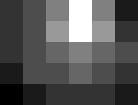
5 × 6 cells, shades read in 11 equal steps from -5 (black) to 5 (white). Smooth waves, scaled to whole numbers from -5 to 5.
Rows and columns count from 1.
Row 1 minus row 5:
2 2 3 8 3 0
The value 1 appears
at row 2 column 3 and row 2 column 5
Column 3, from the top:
0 1 -1 -2 -3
